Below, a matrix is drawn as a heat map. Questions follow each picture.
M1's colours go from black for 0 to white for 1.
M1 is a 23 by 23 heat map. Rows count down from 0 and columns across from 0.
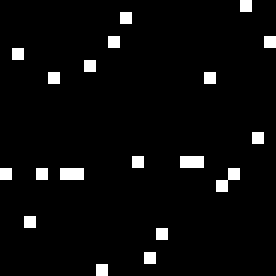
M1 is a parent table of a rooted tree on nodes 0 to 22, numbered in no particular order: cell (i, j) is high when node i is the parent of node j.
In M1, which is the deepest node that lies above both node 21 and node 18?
13
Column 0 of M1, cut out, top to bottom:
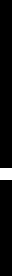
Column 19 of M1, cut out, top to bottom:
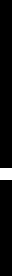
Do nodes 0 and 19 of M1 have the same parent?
yes
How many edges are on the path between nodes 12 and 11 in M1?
2
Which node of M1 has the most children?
14
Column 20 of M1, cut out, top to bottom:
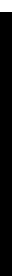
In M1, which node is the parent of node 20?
0
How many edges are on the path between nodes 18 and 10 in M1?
8
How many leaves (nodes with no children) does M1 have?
9
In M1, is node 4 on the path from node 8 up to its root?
no
